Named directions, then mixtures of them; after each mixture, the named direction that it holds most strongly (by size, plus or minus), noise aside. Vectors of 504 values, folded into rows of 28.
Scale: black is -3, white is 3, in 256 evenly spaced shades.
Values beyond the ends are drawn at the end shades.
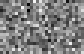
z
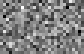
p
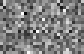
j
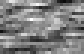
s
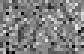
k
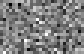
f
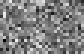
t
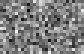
z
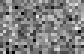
k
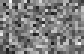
f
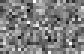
z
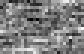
s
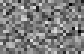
p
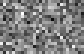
j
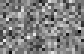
p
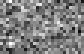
p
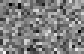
f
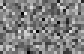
j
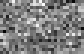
z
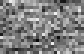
s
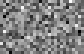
p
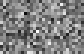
j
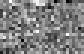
t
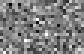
f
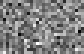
f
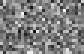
j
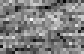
s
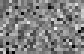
k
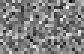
p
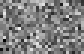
t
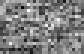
z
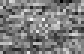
s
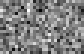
z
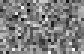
z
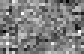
k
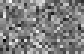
t
